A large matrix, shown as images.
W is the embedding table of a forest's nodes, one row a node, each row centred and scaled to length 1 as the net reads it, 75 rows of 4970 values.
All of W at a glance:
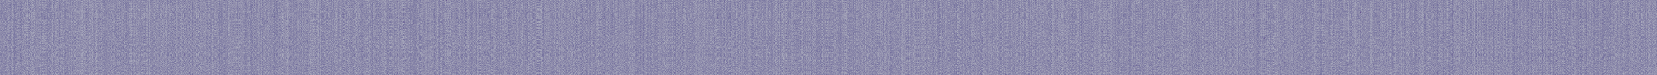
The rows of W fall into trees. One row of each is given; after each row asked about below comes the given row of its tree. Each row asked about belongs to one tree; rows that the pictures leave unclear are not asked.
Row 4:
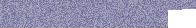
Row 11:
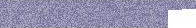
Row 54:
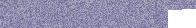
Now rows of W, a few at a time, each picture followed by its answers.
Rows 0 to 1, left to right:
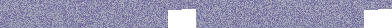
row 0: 4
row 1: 54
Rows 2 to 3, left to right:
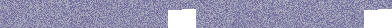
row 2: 4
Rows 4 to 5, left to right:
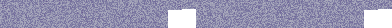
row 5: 4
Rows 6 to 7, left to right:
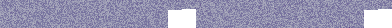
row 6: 54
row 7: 4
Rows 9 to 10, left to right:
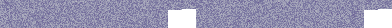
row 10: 54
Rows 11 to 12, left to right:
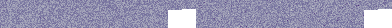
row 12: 4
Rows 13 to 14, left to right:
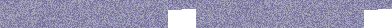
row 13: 54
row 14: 54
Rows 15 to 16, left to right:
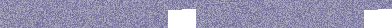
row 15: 54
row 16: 54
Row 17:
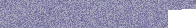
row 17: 54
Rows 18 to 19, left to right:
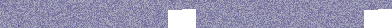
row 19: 4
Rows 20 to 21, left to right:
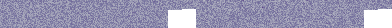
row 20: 4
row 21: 54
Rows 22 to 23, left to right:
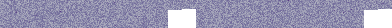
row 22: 54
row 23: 4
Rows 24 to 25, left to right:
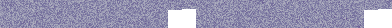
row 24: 54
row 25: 54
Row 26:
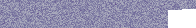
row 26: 4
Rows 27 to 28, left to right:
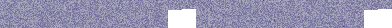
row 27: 54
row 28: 54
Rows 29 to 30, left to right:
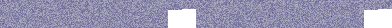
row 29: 4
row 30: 54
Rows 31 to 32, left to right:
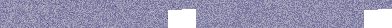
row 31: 11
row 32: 54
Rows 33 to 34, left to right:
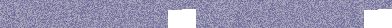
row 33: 4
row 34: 54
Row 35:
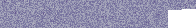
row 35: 54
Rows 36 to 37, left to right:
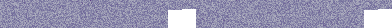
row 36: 4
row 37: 4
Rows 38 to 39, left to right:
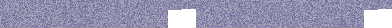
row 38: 4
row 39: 54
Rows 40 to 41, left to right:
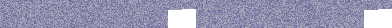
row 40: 4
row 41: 11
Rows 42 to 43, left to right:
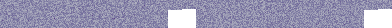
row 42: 4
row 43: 4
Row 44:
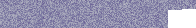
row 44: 54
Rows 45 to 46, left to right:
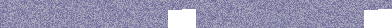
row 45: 11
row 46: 4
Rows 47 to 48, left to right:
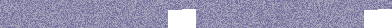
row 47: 4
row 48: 4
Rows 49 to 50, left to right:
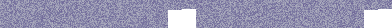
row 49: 54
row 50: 54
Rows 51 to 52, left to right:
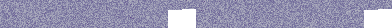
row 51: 4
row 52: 11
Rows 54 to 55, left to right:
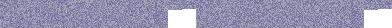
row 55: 54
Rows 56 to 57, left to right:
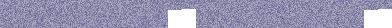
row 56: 54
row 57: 4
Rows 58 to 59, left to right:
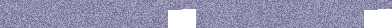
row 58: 4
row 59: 4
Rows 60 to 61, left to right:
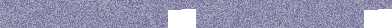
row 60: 54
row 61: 54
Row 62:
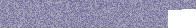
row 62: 4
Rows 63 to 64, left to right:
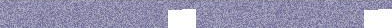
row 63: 54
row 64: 4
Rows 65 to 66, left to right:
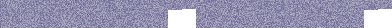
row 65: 11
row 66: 4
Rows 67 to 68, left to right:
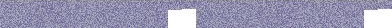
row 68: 4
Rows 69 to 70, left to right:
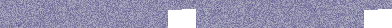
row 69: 54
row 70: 11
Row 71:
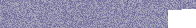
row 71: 4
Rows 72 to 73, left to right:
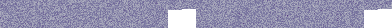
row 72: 54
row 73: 54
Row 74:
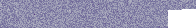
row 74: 4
